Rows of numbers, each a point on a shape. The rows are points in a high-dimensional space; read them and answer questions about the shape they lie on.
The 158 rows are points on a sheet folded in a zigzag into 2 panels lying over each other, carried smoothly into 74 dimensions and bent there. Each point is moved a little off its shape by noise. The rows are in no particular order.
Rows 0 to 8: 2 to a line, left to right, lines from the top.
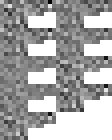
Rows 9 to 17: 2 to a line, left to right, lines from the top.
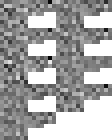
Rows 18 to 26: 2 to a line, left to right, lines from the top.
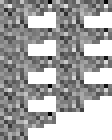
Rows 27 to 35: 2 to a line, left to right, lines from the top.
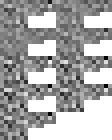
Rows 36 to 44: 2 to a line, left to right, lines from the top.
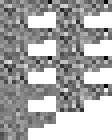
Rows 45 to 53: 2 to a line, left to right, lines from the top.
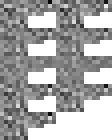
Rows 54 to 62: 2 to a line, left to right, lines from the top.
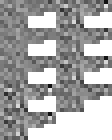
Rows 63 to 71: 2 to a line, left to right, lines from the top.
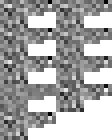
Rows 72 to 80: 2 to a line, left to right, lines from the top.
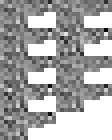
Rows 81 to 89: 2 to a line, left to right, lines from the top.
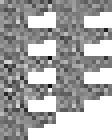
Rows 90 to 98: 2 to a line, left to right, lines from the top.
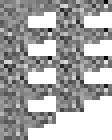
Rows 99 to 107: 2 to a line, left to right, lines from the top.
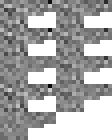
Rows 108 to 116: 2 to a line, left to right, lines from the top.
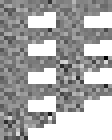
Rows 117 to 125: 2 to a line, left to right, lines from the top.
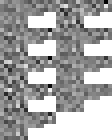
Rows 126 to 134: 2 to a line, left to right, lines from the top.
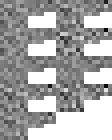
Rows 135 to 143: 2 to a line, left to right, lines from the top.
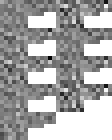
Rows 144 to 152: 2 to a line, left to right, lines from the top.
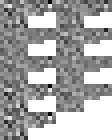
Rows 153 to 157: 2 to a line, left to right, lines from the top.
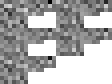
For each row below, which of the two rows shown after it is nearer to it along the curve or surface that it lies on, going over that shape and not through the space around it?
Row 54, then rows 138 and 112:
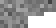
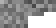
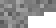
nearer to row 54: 112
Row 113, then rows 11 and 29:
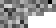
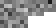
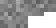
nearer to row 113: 11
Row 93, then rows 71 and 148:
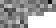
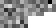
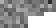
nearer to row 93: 71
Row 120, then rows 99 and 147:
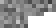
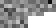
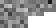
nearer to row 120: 99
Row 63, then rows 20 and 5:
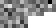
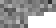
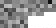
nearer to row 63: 5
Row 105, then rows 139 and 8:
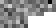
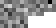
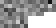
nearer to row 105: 139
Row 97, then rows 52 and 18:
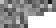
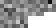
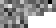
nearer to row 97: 18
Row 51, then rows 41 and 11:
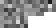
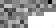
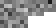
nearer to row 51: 41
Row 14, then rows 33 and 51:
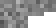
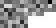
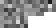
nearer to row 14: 33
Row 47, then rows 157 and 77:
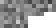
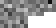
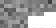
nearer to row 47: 77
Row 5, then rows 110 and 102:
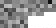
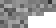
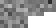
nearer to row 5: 110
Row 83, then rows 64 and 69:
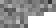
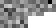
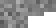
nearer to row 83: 64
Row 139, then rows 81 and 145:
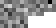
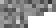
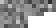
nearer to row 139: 145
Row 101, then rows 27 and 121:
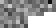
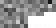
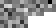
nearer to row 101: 121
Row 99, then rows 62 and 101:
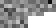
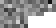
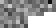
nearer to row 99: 62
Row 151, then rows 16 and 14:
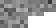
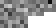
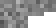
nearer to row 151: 16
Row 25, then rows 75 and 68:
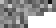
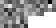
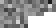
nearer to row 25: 75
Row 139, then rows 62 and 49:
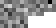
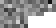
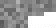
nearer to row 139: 62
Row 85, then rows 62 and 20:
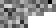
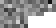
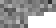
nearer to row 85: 62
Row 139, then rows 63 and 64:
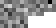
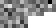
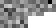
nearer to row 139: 63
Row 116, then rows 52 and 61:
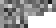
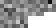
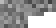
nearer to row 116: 52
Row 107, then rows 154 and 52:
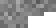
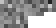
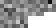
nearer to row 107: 154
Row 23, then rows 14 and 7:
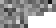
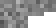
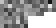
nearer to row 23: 7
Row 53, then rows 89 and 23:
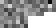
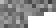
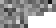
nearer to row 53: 89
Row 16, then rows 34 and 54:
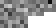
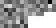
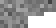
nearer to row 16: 54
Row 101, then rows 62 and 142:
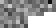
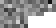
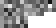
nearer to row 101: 142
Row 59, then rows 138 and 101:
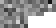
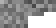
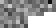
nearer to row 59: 101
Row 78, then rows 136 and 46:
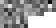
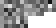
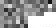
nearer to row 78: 136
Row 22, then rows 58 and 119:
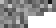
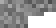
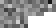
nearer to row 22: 58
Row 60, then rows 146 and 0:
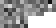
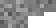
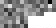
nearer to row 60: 0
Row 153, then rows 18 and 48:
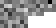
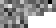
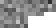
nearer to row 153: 18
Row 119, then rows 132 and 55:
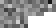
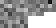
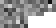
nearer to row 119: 55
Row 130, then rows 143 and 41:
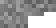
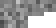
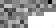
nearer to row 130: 143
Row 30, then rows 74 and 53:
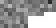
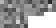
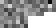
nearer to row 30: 53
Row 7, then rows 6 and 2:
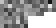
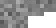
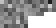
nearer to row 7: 2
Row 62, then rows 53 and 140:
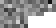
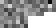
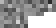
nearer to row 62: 140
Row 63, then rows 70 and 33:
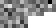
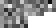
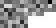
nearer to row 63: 33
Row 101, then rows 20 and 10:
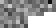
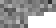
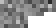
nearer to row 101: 10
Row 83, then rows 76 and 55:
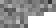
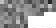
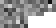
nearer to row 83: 55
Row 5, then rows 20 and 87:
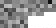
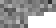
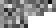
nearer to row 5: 20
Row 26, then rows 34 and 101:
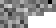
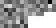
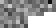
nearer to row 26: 101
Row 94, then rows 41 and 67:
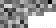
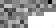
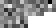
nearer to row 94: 41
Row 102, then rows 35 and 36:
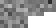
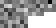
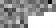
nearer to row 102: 35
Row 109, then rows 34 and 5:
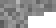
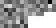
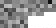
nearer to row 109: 5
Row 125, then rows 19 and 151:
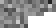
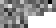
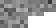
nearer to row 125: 151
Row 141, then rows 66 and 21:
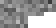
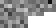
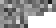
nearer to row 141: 21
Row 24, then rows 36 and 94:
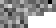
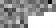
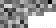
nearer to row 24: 94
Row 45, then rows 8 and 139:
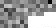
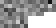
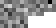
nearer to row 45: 8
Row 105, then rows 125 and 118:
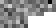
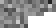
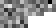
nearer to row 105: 118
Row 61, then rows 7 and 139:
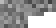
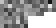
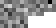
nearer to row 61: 7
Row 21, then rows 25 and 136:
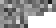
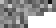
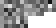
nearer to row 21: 136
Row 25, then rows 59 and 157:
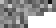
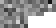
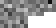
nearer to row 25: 157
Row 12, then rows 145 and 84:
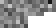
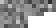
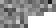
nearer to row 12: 145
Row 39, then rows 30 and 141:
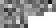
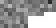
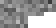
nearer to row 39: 141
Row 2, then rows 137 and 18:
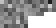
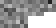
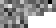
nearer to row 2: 18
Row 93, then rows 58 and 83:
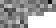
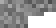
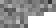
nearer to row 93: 83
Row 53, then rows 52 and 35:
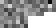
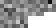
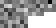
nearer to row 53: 35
